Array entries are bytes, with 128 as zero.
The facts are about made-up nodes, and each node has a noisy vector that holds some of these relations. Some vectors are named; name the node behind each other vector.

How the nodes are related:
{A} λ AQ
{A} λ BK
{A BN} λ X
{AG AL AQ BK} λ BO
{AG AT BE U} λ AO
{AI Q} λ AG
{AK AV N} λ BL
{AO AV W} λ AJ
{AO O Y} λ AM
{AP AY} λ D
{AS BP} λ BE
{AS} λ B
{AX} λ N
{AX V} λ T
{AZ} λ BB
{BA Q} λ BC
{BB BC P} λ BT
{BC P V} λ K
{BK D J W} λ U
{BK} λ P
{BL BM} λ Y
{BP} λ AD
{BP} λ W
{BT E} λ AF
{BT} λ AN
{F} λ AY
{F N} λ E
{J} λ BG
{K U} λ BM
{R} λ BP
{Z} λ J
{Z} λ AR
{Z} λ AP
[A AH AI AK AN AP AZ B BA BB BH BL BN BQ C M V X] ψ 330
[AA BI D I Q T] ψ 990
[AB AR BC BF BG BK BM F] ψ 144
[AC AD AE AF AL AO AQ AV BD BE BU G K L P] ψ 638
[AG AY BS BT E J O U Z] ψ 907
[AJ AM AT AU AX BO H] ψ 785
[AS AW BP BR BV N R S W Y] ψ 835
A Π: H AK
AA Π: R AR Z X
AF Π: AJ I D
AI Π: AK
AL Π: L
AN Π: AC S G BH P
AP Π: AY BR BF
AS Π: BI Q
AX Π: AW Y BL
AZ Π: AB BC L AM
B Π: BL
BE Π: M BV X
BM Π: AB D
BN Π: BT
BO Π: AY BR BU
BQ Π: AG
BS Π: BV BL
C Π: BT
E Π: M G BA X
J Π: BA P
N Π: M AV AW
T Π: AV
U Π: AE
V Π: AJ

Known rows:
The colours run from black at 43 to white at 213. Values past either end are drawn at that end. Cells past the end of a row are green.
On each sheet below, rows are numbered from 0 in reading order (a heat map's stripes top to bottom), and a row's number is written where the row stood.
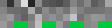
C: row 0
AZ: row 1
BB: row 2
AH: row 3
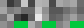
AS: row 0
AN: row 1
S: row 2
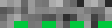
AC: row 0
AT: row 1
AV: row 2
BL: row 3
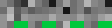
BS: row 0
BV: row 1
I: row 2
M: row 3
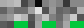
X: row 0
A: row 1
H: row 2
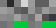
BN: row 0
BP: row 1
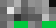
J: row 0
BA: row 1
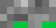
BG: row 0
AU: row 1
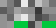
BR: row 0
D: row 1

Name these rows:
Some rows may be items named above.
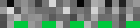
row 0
A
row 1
C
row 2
N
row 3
E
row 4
Q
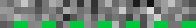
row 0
AQ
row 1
AE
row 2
Z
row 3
BI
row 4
N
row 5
A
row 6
R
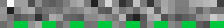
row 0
AJ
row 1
V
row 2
BG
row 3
BN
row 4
AS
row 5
AI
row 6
O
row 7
X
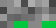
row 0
AR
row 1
G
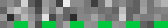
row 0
AY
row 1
BT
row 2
BM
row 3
BQ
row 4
AA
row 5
AG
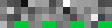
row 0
AX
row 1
G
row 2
AM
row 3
B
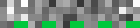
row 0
BO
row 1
T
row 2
Y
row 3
AE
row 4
AP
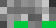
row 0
AL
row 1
P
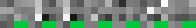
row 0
BK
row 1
BE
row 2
BE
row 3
AD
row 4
F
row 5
AP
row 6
O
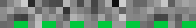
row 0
U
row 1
AZ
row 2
BC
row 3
AE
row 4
AF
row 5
U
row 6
K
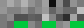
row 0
AO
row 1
BA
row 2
AK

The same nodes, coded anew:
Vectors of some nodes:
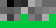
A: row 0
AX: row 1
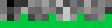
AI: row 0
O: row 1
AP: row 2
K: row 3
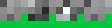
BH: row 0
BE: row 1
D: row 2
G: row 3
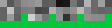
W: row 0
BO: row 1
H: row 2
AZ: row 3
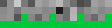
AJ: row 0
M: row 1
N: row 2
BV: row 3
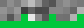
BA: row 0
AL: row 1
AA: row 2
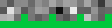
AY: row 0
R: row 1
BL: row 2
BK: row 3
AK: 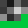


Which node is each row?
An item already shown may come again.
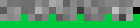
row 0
F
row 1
Z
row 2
K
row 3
BP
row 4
P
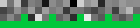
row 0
BM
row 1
AS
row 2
AG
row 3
AQ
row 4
AV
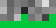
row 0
BB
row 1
AM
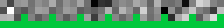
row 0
D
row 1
R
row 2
R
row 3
A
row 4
Z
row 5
BC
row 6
BQ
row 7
C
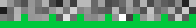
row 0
N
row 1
AF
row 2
BI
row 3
V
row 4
AE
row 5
AP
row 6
Q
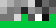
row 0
BT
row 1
U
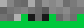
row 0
AX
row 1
AO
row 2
BP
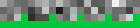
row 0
E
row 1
Y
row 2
N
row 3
J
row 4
BN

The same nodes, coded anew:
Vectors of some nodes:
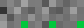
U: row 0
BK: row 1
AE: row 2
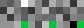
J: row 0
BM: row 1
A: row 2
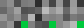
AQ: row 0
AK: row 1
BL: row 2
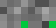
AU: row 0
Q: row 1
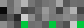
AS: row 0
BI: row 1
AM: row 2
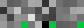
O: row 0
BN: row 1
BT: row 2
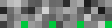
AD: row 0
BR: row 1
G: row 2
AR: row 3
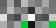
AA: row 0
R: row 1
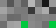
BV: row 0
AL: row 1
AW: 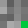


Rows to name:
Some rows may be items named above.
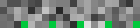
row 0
Q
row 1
AY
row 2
AI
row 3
N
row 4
BC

